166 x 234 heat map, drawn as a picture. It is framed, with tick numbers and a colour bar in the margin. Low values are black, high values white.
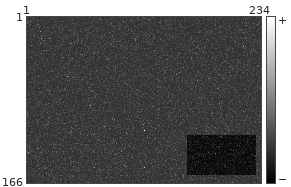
In the bottom right lies a patch that is lower than the rest. The halves do not mirror each other. There are no regular stripes. The ninth with the lowest average is the bottom right. Overall the values sit about 20% of the way up the scale.
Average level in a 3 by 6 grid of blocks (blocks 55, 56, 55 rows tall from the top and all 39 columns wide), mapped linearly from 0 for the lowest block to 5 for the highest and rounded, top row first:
555555 | 555555 | 555500
